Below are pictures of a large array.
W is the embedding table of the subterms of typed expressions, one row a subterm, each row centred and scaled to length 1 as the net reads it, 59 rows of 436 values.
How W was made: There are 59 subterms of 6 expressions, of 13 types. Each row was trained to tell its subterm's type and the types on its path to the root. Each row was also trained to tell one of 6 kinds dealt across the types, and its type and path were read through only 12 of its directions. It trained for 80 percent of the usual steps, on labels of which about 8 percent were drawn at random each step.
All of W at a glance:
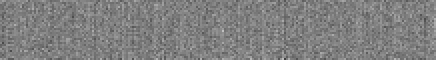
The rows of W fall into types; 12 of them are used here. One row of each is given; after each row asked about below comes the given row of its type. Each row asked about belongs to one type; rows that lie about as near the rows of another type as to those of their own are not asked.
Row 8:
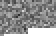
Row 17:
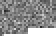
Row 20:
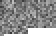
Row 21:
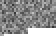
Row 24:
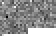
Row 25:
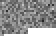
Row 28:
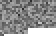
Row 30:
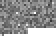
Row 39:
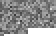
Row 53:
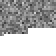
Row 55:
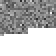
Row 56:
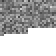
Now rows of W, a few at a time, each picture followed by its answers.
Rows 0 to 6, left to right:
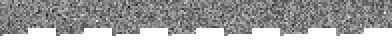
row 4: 53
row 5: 20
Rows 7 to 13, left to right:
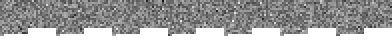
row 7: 20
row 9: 20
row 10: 56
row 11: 53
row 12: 21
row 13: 53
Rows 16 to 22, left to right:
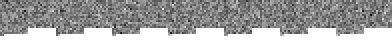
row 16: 28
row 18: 55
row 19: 21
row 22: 25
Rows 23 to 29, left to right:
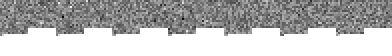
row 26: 55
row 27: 21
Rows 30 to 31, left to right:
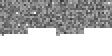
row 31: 55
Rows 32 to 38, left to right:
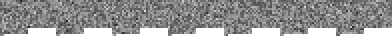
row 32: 39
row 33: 25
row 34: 55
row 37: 56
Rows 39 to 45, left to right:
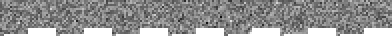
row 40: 56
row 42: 21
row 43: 28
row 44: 21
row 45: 56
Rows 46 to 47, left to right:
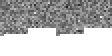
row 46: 56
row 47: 25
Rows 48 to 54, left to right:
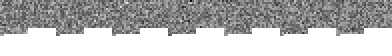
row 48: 55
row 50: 30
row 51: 39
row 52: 53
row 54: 20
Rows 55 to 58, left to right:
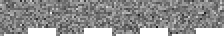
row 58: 39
